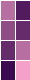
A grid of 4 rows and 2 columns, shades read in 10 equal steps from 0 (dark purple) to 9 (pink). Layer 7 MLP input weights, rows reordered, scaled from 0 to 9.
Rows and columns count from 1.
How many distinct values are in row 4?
2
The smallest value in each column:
0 1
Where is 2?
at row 2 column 2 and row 3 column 1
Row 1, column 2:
1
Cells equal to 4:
1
